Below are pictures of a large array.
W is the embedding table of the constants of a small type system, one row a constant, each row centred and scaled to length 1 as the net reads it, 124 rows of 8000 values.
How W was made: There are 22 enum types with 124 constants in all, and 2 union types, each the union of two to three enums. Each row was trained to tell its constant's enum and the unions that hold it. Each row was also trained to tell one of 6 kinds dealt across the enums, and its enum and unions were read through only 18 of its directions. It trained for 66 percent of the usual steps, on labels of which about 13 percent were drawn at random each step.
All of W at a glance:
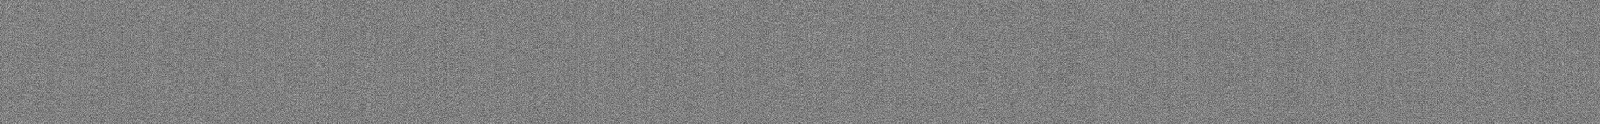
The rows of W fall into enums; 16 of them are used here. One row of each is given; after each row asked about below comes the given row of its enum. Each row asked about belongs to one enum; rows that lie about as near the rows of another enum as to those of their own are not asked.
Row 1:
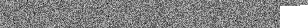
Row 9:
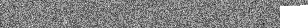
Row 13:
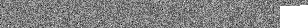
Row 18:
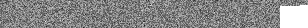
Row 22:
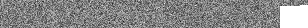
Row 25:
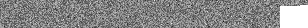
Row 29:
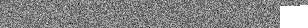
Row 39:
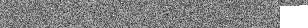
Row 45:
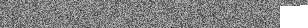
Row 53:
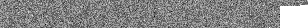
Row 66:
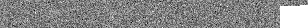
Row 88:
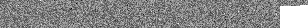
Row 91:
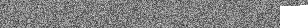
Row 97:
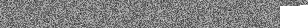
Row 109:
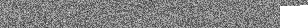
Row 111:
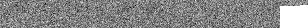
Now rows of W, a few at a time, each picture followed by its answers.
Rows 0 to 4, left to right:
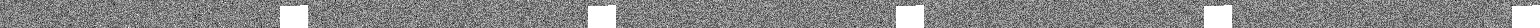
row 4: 88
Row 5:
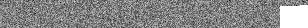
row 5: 109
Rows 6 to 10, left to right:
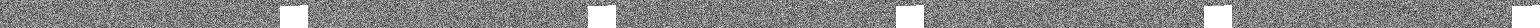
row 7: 66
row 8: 1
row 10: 13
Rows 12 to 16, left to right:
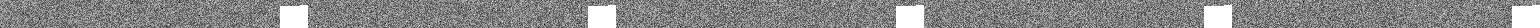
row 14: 18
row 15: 1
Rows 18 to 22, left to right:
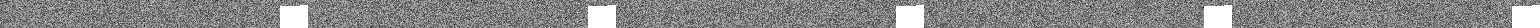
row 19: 66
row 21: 97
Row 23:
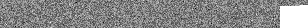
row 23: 22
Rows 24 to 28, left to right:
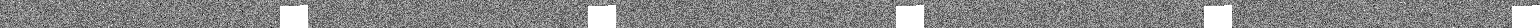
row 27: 88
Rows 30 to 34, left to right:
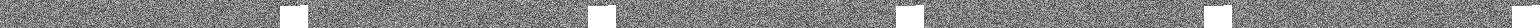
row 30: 1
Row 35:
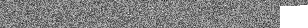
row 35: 97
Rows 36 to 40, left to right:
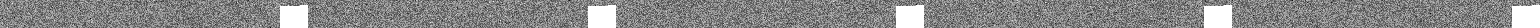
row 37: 97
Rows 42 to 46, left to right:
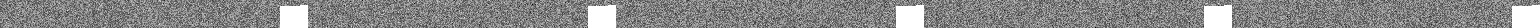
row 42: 18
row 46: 91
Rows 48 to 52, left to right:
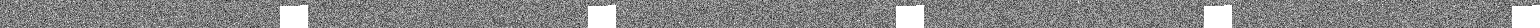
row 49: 109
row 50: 88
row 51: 29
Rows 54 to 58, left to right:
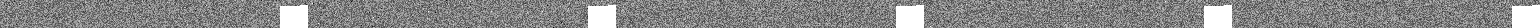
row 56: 88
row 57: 18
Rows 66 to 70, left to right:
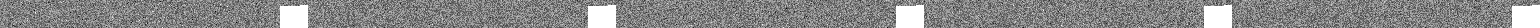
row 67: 109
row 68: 45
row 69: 91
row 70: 91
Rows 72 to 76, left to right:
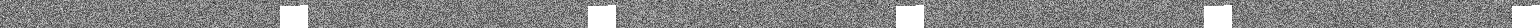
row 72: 97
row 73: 109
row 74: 18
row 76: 18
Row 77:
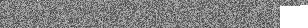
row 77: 88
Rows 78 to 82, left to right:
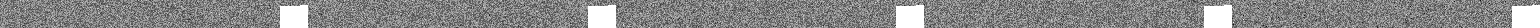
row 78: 13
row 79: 88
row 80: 13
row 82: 91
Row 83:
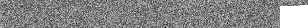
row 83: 53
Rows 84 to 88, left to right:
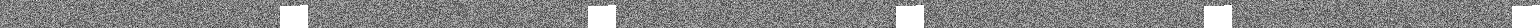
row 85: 13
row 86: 39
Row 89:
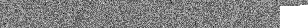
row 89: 91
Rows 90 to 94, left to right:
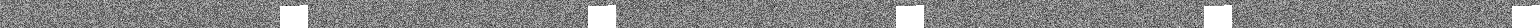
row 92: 53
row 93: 109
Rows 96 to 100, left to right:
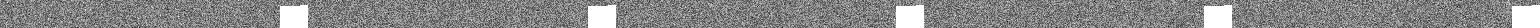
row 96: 45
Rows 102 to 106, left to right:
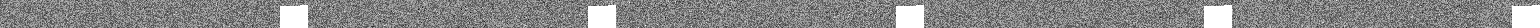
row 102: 13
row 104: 1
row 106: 111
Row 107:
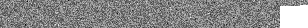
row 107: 97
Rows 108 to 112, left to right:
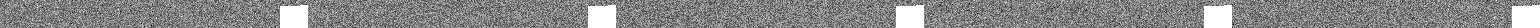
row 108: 1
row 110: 1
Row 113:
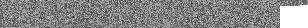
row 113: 91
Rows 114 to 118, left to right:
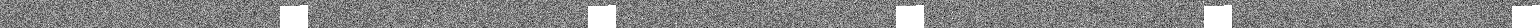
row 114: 22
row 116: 97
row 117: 13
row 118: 9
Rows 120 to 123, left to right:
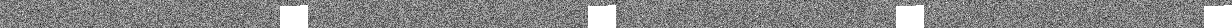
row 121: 109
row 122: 111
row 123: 111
